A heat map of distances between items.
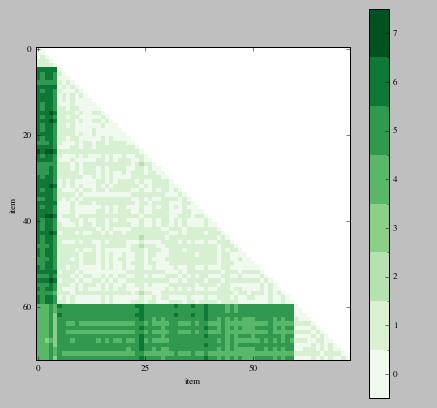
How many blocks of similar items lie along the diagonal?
3
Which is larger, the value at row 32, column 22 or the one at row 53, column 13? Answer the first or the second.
the first
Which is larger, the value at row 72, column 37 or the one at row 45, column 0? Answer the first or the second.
the second
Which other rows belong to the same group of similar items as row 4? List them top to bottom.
0, 1, 2, 3
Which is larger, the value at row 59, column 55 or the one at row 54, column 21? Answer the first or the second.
the second
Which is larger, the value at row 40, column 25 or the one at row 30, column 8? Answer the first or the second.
the second
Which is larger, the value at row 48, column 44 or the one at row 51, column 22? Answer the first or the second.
the first
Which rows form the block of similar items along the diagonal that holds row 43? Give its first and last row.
5 to 59
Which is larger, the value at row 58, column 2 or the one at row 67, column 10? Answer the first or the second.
the first
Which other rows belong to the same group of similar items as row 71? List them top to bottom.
60, 61, 62, 63, 64, 65, 66, 67, 68, 69, 70, 72
